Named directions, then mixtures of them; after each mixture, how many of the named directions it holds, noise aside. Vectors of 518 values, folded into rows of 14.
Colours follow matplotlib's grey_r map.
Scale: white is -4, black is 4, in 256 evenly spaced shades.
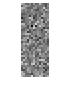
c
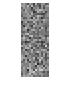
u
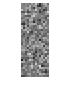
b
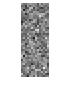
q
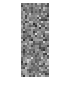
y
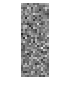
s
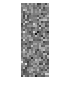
one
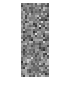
one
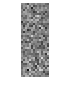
two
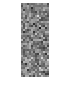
two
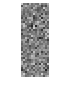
two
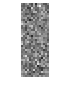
three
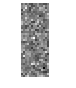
three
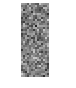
three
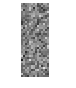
two
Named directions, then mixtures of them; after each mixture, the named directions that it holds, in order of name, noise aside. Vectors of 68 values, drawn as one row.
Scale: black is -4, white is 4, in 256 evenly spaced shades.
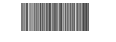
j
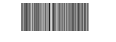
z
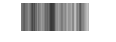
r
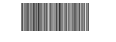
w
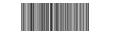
z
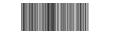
r, w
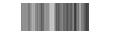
r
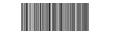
j, z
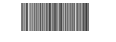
j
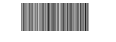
w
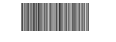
w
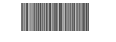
j, w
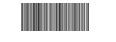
w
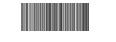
j
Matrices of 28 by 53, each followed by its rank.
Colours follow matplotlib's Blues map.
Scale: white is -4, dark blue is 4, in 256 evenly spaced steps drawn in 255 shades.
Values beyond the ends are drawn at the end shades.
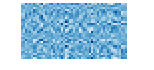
five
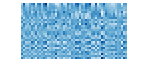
three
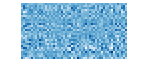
five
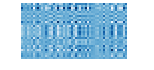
two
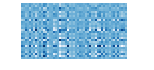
two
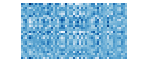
three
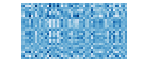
three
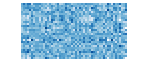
five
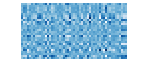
three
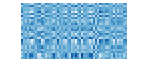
two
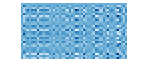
two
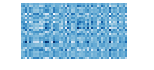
two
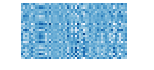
three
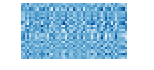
three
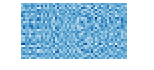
five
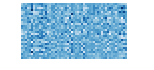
five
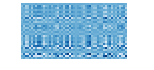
two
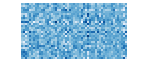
five
